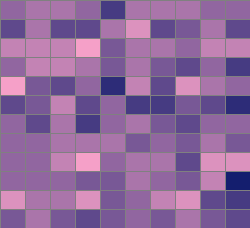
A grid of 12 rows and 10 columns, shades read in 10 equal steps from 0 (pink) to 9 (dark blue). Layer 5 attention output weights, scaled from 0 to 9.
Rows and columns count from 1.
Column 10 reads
4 6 2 7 4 8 4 5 1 9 7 6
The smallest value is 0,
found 3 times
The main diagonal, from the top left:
4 3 2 3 8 7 5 5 1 9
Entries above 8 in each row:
0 0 0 0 0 0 0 0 0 1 0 0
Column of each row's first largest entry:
5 1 5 10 5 10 4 6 8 10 10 4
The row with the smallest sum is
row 3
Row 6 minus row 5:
6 0 -4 2 -4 5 1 4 3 4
